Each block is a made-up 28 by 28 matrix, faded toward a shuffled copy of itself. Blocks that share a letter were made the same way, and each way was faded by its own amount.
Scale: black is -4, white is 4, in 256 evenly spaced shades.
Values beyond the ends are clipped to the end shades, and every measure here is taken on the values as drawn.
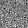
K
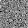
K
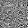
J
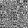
J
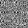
J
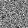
K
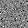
K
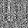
J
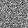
K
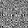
J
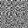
J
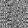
J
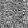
J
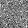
K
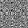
J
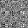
J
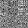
J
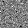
K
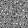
K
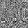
J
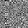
J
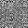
J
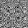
J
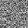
J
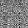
J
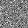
K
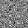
J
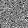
K
